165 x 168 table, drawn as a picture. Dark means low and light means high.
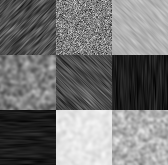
It is made of 3 by 3 panels. Panel 1,1: low, slanting up to the right. Panel 1,2: middling, fine-grained, strong in contrast. Panel 1,3: high, slanting down to the right, faint in contrast. Panel 2,1: middling, blotchy. Panel 2,2: low, slanting down to the right. Panel 2,3: very low, streaked downward, faint in contrast. Panel 3,1: very low, streaked across, faint in contrast. Panel 3,2: very high, blotchy, faint in contrast. Panel 3,3: high, blotchy.
